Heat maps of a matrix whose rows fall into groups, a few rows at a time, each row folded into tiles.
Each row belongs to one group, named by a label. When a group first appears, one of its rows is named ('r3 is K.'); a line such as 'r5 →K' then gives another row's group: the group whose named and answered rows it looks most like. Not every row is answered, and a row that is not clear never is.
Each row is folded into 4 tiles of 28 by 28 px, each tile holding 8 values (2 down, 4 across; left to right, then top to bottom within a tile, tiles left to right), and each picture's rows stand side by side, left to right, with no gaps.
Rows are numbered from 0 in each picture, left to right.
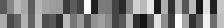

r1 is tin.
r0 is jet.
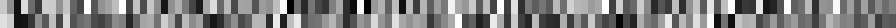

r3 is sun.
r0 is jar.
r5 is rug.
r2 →jet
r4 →jar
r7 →jar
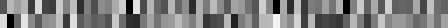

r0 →sun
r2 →sun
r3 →tin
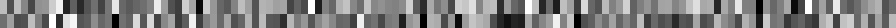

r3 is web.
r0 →jet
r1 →web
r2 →jet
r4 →rug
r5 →jar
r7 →tin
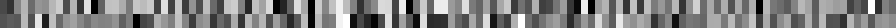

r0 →jet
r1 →tin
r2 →web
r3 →jar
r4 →jet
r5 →sun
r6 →tin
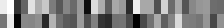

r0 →web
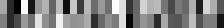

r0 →sun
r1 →web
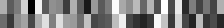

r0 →sun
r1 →jar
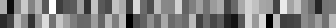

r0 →tin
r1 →jar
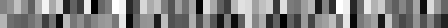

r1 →web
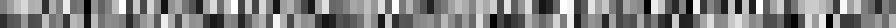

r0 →tin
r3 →rug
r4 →rug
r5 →web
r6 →sun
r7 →rug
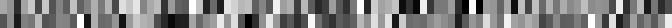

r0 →web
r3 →jet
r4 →sun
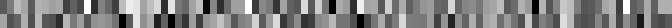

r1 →rug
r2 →rug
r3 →tin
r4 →web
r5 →jar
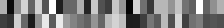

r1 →jar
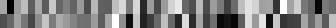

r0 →tin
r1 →jar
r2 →rug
